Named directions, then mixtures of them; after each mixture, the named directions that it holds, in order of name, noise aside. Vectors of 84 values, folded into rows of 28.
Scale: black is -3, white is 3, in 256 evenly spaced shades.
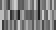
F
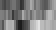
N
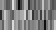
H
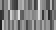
F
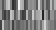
F, H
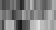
N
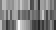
F, N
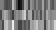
H, N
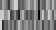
F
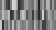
F, H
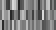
F, H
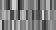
F, H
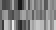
H, N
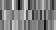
H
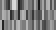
F, H
